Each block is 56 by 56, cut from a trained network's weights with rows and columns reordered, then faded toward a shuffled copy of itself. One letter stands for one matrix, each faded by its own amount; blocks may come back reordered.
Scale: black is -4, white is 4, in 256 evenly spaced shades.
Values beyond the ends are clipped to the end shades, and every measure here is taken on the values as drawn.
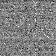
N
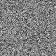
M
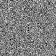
M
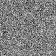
M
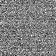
N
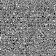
N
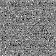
N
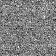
N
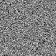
M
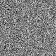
M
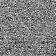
N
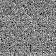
N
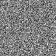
M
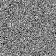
M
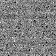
N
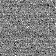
N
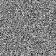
M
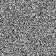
M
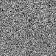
M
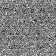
N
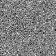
M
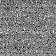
N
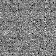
N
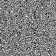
M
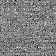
N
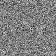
M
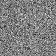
M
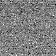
N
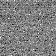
N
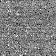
N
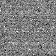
N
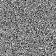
M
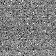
N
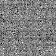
N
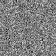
M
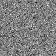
M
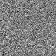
M
